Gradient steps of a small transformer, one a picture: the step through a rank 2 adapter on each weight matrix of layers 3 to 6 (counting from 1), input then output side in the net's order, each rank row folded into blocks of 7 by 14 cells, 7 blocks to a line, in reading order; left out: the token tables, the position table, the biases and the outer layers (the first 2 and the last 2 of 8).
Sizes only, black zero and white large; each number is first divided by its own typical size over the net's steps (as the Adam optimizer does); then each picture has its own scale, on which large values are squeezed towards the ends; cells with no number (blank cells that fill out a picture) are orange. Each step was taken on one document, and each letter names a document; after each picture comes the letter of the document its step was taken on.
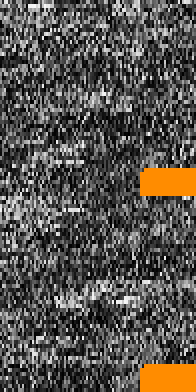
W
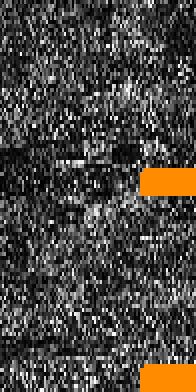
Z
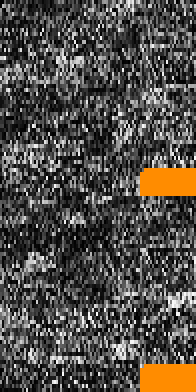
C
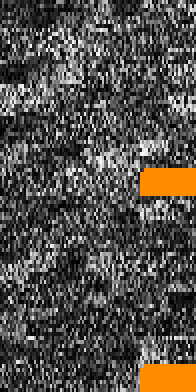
C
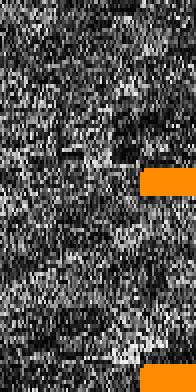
W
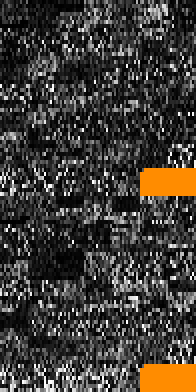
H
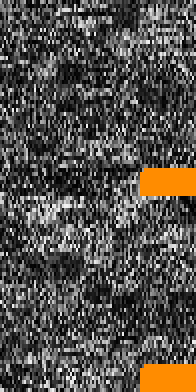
H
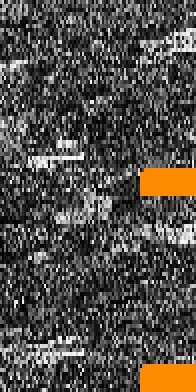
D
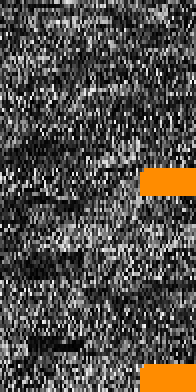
H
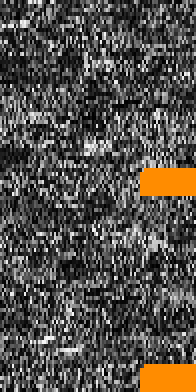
D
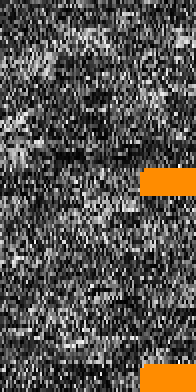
D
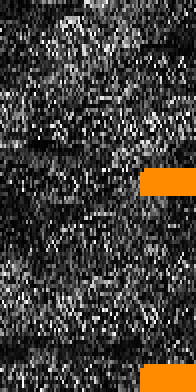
Z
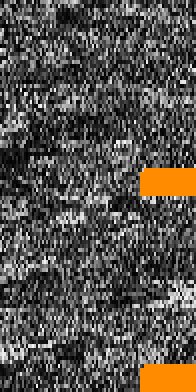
D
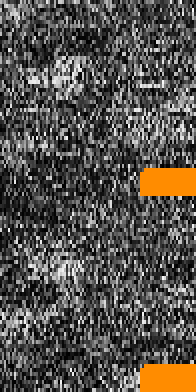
C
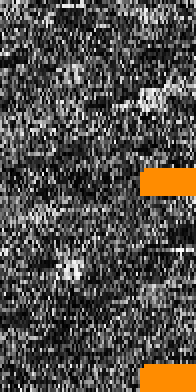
W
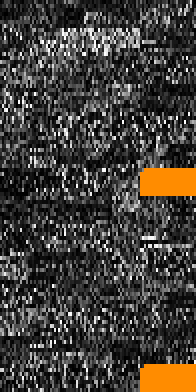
Z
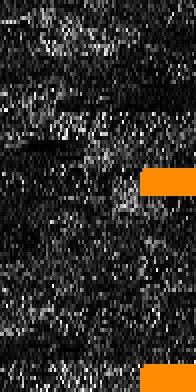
Z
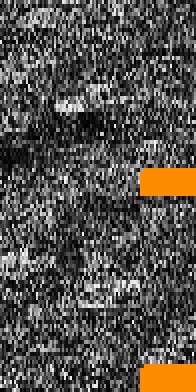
D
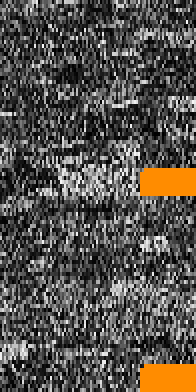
D
